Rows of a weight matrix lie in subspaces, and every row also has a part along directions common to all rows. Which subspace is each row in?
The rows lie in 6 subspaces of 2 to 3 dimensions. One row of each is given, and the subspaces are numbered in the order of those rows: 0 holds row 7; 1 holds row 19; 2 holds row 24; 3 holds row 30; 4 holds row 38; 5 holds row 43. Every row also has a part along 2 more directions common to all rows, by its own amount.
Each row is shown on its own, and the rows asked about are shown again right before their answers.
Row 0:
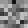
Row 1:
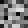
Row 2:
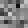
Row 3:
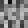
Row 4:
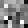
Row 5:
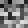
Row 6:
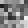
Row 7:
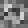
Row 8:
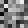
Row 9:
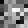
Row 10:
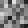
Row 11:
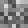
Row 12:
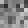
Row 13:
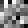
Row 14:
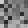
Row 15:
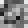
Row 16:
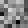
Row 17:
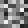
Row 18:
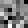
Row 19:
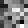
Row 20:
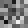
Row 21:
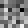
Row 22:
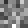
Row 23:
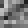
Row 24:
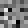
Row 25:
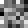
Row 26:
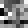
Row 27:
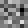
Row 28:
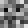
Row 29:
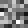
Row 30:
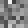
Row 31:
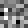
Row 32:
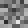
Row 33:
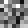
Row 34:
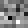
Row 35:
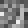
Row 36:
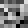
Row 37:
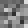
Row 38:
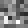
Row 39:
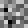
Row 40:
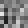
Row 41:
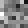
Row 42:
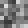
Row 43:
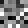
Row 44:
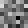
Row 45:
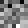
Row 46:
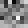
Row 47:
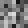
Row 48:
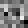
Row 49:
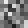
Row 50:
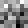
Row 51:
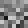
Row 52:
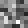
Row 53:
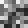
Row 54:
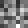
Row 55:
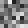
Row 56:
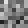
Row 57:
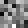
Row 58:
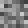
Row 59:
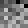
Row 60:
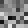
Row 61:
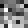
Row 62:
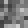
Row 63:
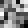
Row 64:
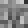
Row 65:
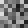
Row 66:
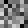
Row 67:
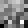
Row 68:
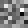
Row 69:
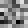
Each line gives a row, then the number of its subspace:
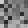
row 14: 1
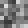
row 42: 4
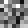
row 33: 5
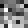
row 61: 2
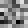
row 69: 4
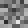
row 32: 1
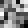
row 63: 5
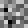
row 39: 2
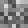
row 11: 4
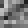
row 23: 0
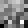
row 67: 3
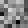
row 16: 1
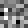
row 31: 2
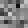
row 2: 0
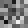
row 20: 1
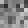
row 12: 5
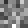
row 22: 5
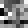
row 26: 0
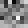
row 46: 3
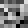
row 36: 0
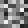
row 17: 1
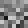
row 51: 5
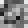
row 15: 0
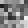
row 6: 0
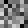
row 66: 1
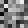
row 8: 1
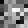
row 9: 1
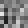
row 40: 2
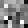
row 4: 3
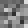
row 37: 3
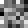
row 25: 5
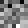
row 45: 5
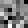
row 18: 3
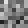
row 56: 5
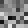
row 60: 5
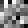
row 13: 3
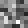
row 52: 4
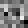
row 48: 0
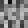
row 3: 3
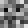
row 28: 2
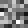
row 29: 4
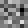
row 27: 0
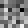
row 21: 2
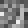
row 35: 4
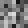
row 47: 4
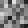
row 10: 3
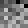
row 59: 2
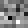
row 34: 4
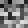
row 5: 0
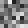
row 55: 3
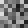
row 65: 1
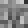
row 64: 3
